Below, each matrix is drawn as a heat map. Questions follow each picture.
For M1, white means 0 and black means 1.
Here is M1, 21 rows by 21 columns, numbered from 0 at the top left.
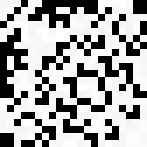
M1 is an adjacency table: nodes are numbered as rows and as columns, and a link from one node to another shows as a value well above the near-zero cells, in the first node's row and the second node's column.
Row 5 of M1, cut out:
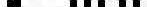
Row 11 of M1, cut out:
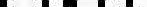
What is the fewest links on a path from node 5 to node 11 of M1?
2
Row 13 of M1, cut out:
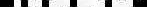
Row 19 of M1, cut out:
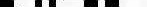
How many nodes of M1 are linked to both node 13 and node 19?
3
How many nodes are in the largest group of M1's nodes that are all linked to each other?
4
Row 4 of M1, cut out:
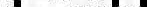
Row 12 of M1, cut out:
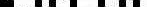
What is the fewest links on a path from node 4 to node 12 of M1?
3
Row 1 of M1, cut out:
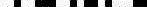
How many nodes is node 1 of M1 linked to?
10
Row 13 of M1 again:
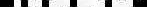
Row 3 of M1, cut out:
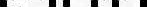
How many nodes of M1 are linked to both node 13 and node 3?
2
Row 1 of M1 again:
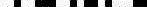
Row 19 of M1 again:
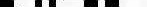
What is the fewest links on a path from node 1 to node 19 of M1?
1
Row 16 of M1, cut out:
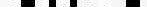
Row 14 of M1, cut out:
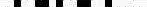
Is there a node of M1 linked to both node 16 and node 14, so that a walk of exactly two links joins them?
no
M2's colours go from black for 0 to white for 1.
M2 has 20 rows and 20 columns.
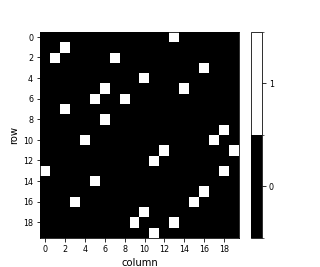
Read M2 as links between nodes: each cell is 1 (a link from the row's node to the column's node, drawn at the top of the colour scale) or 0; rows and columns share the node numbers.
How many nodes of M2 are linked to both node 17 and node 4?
1
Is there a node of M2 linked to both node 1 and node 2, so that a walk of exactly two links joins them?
no
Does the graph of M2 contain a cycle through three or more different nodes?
no
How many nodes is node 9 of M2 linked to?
1
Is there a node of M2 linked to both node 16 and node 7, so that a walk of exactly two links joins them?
no
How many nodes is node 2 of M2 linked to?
2
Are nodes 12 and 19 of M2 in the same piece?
yes
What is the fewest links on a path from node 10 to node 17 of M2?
1
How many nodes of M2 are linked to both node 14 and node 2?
0
